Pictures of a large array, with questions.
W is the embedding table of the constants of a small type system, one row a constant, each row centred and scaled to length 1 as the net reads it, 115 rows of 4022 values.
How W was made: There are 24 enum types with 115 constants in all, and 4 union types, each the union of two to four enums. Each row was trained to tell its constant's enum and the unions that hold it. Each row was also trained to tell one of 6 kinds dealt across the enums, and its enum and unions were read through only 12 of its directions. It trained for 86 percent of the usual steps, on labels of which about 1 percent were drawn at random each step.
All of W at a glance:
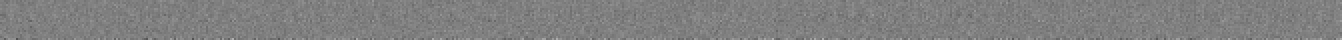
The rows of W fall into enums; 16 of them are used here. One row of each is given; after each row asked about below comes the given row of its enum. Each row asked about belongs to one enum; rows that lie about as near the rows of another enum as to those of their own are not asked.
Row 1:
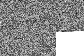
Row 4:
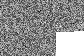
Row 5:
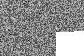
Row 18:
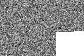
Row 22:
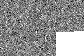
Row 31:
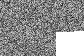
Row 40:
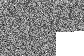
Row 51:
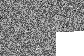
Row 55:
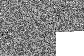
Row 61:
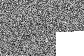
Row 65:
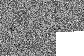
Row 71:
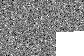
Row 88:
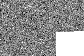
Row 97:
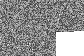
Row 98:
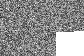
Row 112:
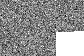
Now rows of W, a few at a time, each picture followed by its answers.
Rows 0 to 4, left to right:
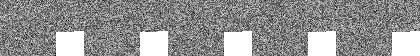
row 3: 40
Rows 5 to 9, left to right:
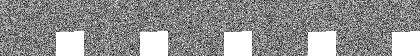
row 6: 88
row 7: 112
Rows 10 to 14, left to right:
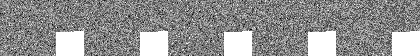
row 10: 88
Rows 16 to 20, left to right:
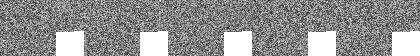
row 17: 4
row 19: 51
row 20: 31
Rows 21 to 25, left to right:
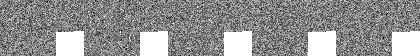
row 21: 61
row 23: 4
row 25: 22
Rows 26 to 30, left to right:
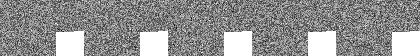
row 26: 65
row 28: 112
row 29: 61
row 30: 51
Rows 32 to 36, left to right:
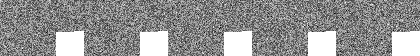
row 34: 5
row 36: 65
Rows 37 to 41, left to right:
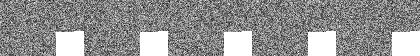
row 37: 1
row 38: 51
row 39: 55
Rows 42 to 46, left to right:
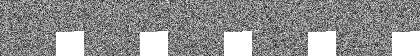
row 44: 65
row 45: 65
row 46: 51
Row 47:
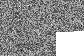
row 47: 65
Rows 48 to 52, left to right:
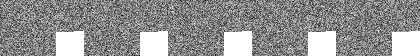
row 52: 61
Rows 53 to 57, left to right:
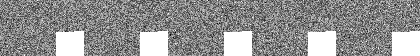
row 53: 31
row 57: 5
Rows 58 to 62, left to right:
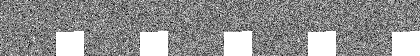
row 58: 71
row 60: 61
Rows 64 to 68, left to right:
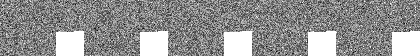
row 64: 5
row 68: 18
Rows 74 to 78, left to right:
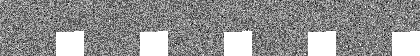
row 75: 5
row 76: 98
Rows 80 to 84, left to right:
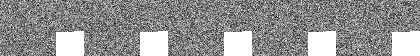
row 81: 61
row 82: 98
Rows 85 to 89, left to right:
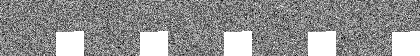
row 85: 31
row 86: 98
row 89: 98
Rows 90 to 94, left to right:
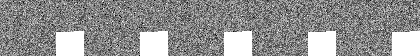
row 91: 88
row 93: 51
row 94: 98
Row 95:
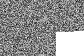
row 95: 5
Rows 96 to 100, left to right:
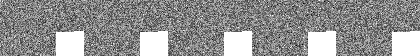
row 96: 1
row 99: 112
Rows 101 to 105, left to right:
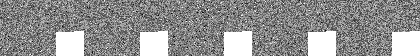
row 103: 22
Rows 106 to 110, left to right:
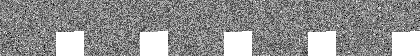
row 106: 112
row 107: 31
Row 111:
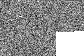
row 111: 31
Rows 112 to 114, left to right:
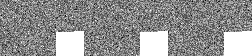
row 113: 88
